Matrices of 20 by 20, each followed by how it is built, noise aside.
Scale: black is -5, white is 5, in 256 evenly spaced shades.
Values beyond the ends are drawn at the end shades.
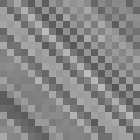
Toeplitz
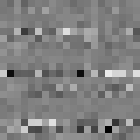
uneven rows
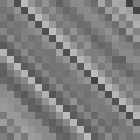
Toeplitz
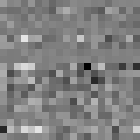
uneven rows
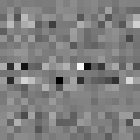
uneven rows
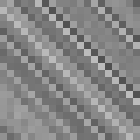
Toeplitz
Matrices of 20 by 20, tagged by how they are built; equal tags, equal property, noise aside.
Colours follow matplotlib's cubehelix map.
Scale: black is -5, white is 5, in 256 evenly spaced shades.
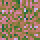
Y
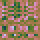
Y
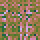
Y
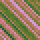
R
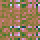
Y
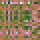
Y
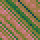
R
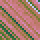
R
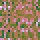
Y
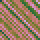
R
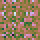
Y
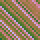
R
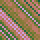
R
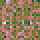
Y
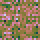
Y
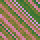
R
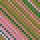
R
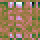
Y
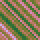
R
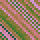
R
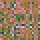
Y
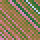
R
